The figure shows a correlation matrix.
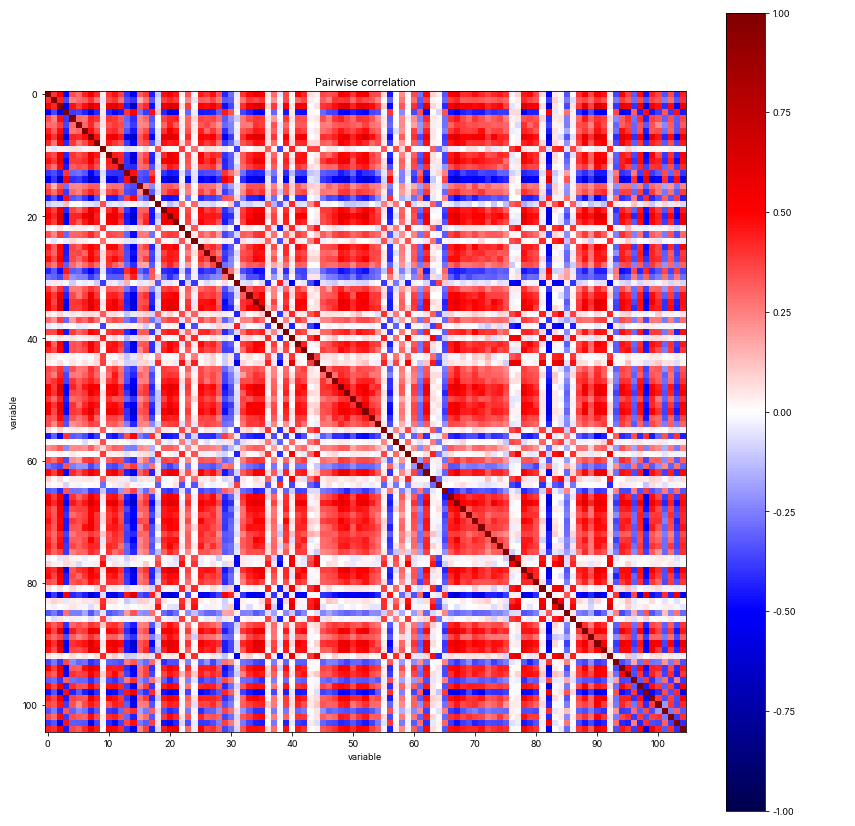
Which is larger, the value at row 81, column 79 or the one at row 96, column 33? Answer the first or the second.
the first
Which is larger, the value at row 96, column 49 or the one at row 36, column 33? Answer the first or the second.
the second
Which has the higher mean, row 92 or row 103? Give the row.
92
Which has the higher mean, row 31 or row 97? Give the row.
97
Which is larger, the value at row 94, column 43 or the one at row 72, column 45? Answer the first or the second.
the second
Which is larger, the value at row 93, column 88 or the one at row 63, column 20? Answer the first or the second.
the second
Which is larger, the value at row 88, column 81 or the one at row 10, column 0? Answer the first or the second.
the second
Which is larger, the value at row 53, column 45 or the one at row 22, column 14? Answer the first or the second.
the first
